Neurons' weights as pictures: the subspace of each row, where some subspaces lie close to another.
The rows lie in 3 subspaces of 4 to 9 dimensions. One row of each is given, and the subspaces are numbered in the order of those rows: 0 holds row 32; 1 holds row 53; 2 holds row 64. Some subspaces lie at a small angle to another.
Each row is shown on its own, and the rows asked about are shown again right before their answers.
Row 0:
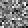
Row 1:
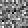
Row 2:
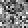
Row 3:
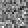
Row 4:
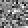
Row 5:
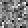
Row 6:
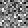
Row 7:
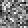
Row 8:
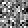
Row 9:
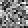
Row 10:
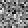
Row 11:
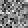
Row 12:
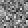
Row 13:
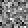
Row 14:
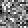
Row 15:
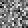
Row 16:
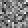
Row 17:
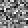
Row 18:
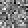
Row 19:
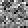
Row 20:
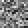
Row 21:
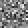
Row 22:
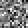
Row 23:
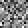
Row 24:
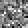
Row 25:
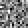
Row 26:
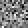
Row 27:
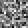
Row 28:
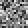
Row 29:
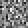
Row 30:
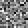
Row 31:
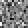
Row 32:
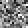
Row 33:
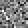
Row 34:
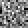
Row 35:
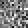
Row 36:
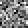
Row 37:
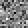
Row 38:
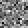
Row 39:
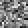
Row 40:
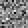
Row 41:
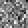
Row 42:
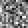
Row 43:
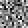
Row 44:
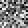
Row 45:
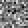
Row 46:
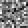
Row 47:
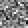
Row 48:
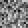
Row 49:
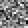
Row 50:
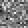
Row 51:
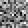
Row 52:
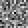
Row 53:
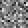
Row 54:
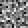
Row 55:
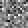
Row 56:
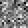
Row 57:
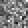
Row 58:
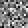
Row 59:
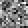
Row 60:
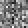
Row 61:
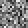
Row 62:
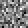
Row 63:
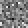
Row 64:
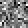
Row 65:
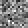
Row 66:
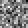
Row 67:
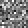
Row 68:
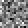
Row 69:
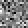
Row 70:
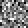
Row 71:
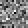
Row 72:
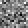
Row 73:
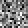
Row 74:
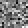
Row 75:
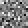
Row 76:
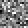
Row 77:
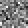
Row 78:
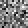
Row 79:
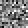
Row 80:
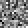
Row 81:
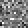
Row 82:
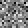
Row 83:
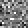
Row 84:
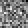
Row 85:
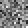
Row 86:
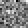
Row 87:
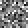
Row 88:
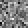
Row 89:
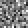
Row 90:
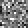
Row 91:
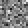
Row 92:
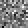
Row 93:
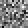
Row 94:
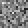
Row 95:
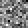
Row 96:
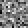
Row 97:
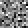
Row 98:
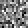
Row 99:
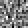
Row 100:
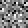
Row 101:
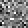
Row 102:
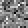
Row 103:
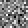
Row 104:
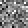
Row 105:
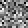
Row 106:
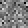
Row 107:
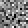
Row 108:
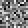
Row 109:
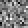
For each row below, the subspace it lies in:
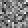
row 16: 0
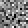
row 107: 0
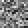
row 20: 2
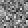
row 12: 0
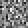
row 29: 0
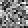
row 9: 1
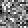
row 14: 1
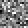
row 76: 1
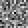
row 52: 2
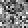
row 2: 0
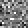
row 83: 1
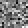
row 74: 0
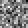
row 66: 0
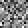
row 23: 0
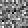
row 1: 1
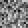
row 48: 0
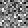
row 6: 0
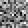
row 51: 0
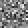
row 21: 2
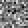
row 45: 1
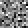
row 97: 0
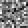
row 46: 1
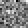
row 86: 0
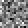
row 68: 2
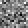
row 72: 0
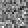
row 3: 2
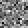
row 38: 0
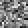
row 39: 2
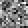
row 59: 1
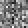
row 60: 0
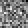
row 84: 0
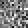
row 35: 0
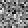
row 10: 1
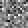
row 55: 0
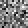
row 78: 2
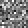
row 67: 1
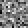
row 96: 1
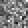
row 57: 0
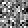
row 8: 0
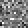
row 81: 1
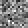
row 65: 0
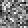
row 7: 1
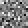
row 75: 0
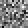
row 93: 2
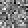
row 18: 2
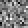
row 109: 2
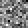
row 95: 0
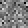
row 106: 1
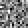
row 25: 0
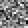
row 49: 1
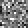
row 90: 1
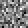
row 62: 2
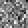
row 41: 0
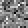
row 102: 2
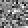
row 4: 1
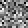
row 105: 1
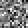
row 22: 0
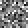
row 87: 1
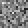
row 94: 0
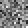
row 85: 0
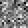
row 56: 2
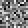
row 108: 2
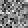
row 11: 0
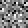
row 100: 1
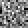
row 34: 0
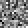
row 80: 2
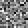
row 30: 2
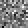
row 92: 2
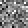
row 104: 1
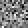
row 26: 2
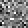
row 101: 1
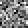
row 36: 1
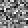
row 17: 2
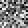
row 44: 2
